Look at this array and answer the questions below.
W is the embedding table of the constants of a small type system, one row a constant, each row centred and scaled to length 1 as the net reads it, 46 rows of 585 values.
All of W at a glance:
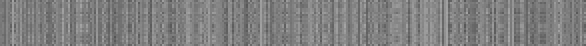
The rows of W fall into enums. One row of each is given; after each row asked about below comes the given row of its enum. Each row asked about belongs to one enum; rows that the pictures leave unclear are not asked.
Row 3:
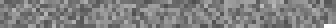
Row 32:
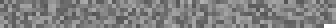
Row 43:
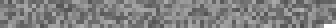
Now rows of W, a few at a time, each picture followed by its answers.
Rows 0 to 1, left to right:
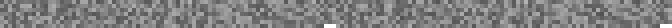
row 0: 32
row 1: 32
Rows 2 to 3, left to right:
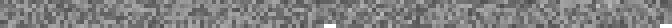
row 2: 43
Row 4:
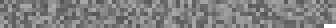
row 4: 32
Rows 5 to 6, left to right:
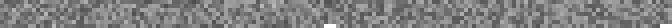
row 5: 3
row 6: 32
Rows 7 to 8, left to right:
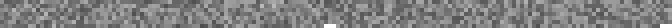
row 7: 3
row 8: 32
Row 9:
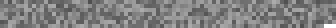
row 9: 43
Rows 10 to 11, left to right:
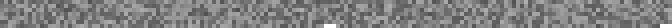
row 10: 43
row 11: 32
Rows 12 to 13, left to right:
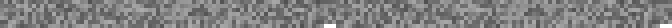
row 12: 43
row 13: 43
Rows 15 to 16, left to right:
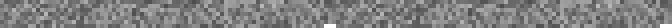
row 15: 3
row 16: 3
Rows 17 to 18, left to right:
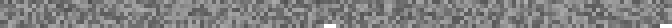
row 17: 43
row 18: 32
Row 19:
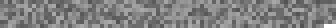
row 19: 43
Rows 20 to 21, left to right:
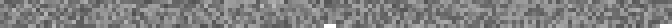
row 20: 3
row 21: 43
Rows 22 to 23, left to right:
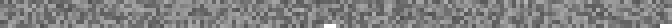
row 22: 43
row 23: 32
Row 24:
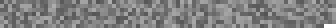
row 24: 32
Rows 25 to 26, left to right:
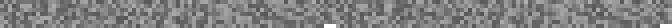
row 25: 32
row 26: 32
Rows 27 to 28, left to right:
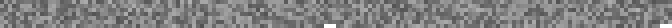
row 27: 32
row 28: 43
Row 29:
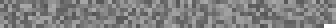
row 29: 32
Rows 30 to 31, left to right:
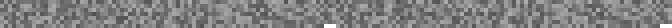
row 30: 32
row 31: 32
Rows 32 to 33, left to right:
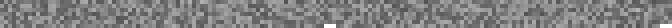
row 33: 43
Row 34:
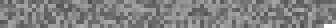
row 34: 43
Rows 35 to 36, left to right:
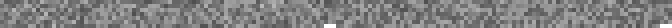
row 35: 3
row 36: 43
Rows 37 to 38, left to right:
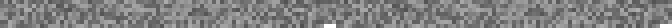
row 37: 43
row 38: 43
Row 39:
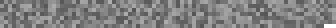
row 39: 32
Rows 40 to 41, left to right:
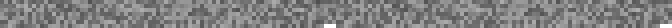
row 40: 43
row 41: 43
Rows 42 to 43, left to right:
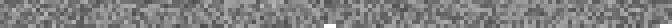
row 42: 3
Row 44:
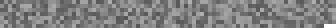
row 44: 32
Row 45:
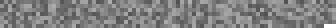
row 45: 32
